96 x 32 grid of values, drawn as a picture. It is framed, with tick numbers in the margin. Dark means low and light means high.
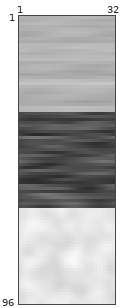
The table splits into 3 rows of 1 panel. Panel 1,1: high, streaked across, faint in contrast. Panel 2,1: low, streaked across. Panel 3,1: very high, blotchy, faint in contrast.
